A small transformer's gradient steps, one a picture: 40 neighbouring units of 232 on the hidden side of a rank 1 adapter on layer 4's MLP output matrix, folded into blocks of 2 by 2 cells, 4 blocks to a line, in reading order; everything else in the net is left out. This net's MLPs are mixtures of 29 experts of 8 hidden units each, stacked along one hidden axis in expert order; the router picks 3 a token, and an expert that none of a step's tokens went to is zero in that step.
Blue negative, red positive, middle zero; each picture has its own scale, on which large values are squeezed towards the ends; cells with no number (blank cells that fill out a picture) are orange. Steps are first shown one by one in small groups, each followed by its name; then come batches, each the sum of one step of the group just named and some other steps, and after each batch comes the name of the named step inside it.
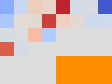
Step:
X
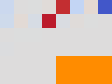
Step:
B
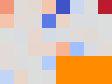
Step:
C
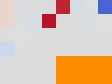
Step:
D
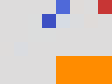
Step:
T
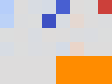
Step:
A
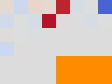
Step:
D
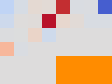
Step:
X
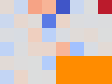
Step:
C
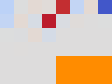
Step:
B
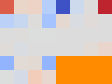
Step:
T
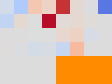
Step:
T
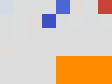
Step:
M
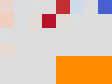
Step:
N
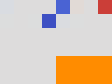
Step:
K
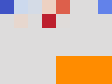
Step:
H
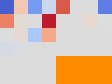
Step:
H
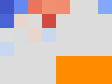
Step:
H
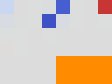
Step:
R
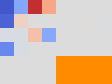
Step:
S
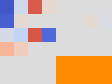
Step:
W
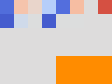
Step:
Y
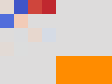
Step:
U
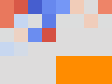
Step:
Y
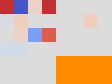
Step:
U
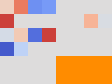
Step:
S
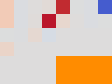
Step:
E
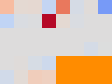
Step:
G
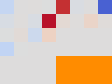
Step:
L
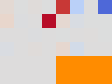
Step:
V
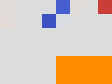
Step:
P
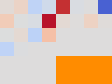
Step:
L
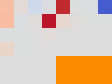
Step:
E
